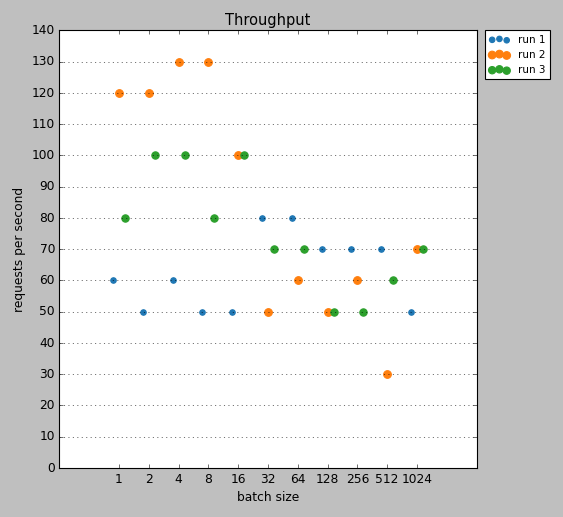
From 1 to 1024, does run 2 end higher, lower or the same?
lower
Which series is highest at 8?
run 2
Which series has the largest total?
run 2
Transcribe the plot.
Title: Throughput
x-axis: batch size, ticks 1 2 4 8 16 32 64 128 256 512 1024
y-axis: requests per second, ticks 0 10 20 30 40 50 60 70 80 90 100 110 120 130 140
Legend: run 1, run 2, run 3
Values:
run 1: 60 50 60 50 50 80 80 70 70 70 50
run 2: 120 120 130 130 100 50 60 50 60 30 70
run 3: 80 100 100 80 100 70 70 50 50 60 70
